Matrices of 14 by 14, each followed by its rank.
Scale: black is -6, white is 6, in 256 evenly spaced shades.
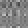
two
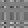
one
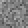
full rank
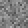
full rank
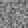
full rank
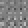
two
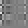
one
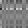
one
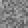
full rank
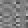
two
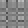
one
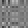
one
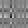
one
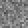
full rank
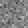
full rank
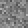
full rank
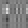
one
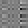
one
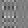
one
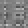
two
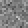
full rank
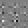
two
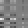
one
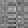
two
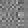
two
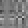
two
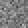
full rank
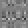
two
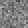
full rank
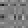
two
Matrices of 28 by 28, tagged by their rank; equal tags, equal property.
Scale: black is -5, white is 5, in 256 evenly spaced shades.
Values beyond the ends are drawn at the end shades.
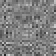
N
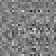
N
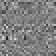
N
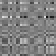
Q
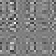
Q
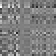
Q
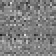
N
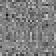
N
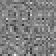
N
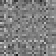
N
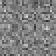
N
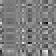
Q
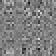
N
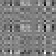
Q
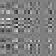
Q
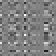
Q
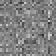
N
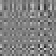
Q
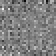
N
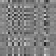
Q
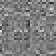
N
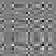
Q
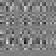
Q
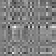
Q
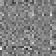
N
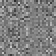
N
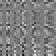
Q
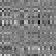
Q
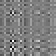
Q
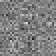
N
